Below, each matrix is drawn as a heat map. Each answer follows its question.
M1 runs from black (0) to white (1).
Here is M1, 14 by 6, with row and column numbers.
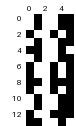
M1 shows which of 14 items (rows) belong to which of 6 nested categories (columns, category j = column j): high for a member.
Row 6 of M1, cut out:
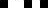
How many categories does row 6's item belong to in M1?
3
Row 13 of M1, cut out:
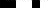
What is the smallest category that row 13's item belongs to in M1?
5
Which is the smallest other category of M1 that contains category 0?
3
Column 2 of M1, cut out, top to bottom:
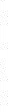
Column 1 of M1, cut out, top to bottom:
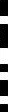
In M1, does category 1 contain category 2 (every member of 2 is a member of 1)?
no
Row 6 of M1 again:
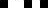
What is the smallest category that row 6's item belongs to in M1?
4
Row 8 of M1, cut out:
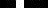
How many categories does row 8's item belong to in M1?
1
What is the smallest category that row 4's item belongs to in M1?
5
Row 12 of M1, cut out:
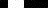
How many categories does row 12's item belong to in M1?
2
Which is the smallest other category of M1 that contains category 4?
1
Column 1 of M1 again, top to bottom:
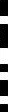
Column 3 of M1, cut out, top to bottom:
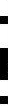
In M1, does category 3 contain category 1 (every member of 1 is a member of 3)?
no
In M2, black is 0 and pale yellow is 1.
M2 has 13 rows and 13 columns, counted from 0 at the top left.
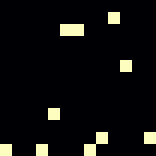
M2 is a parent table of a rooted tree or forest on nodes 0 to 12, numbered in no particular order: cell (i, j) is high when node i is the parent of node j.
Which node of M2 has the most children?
12
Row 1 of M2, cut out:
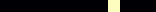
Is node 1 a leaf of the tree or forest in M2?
no
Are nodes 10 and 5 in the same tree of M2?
yes
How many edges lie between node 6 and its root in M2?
1
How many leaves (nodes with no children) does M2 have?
7
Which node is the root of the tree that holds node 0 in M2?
11
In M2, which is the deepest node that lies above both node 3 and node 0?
12
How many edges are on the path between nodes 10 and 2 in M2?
2
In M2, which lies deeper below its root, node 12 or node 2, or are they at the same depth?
node 12
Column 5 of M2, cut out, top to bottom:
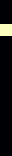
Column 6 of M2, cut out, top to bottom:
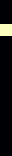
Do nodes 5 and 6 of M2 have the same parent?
yes
